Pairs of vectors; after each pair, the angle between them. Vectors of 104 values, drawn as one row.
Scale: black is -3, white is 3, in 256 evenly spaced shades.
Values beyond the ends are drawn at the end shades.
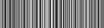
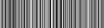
nearly parallel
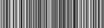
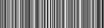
orthogonal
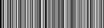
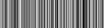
partly opposed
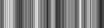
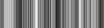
nearly parallel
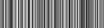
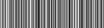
partly aligned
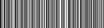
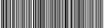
partly opposed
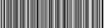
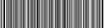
nearly parallel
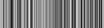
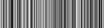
nearly parallel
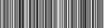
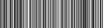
partly aligned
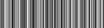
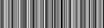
nearly parallel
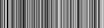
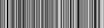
nearly parallel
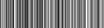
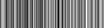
nearly parallel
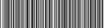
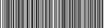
nearly parallel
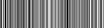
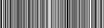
nearly parallel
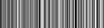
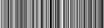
partly opposed
